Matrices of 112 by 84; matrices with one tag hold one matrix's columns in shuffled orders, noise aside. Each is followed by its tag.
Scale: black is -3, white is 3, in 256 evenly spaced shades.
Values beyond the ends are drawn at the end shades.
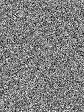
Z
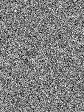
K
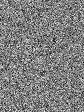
Z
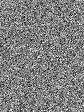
Z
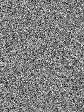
K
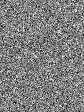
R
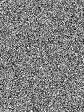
Z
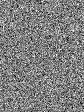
R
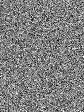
Z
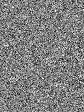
K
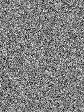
K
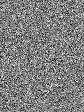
K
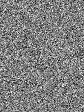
K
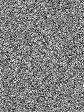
K
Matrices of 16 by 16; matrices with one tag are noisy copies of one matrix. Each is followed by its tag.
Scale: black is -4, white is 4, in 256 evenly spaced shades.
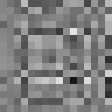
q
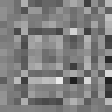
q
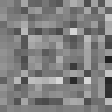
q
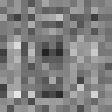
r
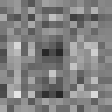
r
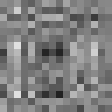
r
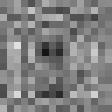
r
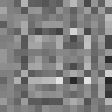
q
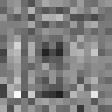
r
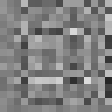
q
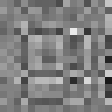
q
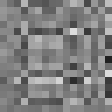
q
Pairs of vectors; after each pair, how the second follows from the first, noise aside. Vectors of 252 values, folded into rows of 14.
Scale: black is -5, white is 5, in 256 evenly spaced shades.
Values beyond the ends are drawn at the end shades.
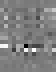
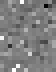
shuffled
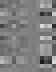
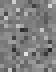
shuffled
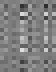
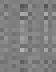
shrunk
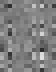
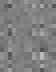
shrunk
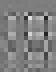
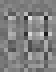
copied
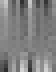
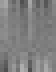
shrunk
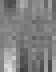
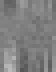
shrunk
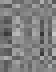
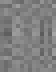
shrunk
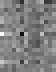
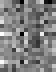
scaled up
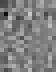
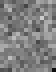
shuffled
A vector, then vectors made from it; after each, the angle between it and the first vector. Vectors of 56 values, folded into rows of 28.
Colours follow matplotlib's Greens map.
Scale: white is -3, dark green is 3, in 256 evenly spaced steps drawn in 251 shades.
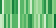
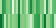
nearly opposite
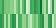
partly opposed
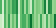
nearly parallel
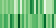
partly opposed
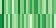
nearly opposite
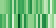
partly opposed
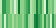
partly opposed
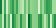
partly aligned
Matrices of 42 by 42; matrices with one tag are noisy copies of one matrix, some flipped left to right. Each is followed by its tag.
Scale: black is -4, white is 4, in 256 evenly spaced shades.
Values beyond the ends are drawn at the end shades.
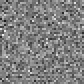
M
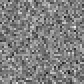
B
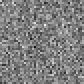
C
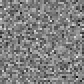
M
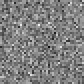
C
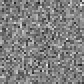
C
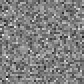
M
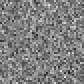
B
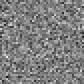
M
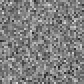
B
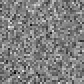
B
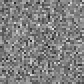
C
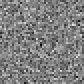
M
